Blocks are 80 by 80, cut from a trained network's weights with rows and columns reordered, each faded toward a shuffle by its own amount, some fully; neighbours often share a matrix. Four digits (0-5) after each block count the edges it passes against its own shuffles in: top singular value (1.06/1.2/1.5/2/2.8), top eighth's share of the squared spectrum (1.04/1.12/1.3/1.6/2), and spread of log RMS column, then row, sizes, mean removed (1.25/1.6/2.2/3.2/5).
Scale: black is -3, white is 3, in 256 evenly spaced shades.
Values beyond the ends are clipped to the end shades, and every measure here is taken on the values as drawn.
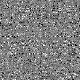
3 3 0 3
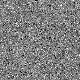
1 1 0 1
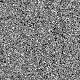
0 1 0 0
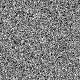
0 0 0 0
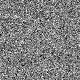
0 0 0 0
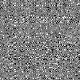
4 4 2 3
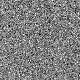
1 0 0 0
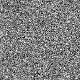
2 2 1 1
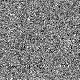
2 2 0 1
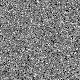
0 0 0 0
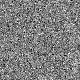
1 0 0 0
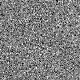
1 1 0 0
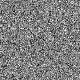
2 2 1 1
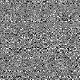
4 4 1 3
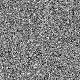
0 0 0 0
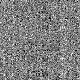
3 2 0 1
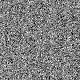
1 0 0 0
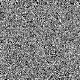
3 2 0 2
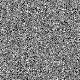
2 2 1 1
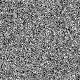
1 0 0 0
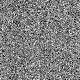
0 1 0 0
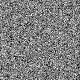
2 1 0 0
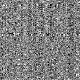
3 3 1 2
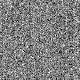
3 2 0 1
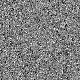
1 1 0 0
